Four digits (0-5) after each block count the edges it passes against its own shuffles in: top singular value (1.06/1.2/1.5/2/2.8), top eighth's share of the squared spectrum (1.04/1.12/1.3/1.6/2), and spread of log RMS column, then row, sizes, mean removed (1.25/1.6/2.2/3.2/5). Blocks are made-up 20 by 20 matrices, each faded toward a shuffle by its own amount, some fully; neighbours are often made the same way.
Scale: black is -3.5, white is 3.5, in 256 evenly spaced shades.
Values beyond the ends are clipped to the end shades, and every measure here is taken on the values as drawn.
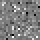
1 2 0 0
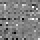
2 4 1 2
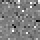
1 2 0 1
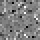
0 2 0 0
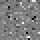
1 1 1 0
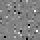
0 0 1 0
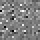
2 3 1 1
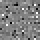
0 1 0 0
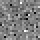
1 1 0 0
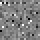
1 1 0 1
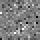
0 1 0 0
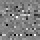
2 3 0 2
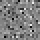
1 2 1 0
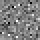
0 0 0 0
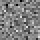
0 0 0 0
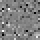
2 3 1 0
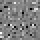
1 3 1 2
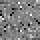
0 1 0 0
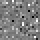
1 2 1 0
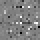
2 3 1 1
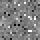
0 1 0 0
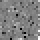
1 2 0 0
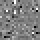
1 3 1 1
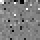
2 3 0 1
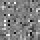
2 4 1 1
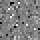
2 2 1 0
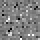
0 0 0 1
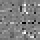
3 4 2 2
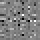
3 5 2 2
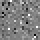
2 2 1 0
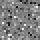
0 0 0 0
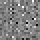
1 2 1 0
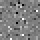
1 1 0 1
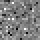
0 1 0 0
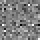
3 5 1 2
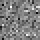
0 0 0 0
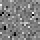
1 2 0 0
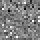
0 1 1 0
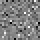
1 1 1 0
